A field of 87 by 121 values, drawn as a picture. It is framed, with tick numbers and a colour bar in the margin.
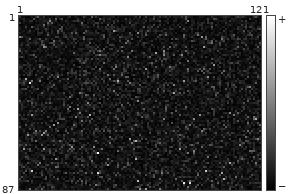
Histogram: skewed, a long tail of high values. Odd rows or columns: none. Grain: fine. Slope: none. Seam: none. Stripes: none. Average level on the scale: 10%.
